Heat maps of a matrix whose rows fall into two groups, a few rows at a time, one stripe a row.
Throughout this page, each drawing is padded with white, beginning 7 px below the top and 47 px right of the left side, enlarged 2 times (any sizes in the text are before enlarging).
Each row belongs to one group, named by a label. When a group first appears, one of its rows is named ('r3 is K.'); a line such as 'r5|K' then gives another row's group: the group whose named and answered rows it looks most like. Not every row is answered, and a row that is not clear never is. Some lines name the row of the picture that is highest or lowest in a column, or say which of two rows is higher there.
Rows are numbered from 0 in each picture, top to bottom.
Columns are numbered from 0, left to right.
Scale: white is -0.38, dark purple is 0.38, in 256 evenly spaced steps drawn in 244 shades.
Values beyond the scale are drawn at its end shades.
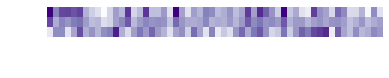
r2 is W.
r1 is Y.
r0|Y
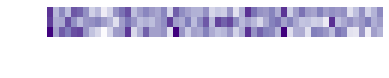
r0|Y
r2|Y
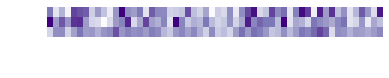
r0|Y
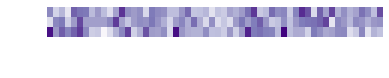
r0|Y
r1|W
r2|Y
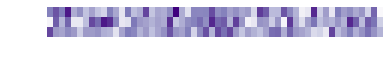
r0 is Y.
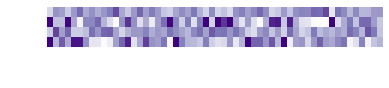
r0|W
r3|Y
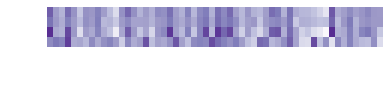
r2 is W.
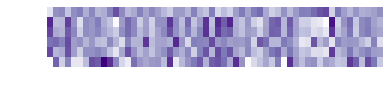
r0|W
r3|Y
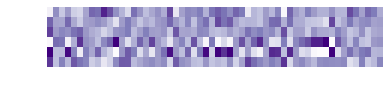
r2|Y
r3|W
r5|Y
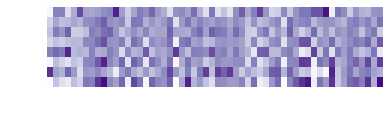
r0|W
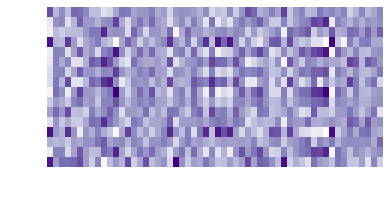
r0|Y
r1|W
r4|W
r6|W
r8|W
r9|W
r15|Y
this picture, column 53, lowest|15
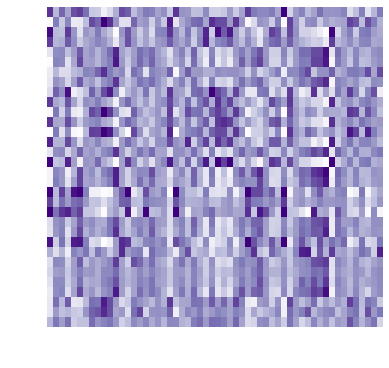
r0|Y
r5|W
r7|W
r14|W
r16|W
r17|W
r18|Y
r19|Y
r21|W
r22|W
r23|Y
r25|W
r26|W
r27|W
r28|W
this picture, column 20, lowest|18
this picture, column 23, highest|13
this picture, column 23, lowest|20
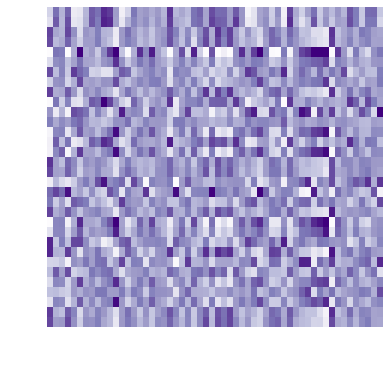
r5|W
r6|Y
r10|Y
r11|Y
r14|W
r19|Y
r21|W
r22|W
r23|Y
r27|W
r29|W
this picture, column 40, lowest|4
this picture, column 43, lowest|18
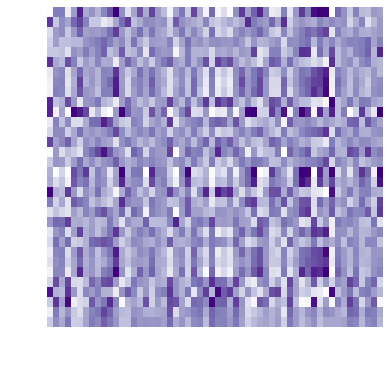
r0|W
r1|Y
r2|W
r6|W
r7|W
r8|W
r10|Y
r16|Y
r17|Y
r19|Y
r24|W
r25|W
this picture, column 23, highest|16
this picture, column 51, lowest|10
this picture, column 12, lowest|29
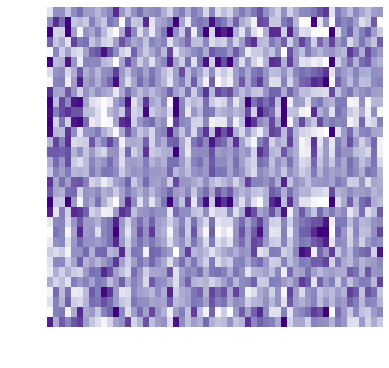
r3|Y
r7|W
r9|Y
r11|Y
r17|Y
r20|Y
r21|W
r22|W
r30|W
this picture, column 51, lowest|9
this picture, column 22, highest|6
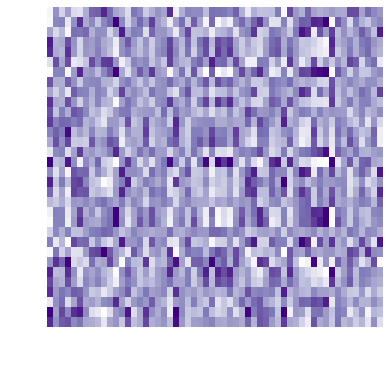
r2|Y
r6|W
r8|Y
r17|Y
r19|Y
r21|W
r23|Y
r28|Y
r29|W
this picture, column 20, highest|15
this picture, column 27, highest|25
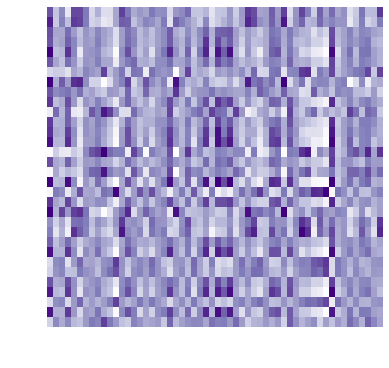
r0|Y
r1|Y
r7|Y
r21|Y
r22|Y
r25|W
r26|W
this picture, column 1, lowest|22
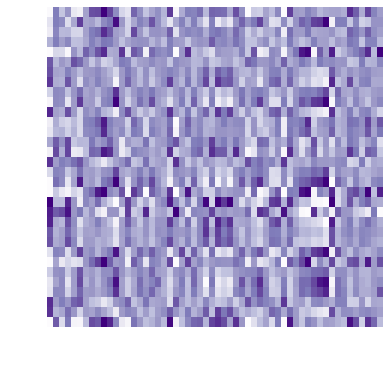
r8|W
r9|W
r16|W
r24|W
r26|W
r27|W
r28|W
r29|Y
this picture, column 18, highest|27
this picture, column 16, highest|20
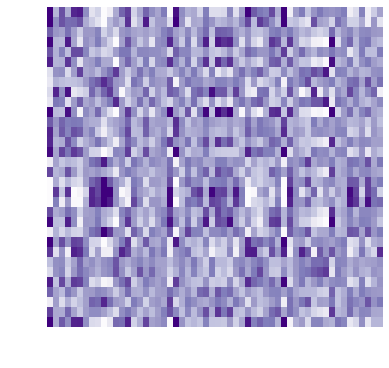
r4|Y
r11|Y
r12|Y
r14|Y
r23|Y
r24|Y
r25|W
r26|W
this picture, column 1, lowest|24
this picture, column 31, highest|18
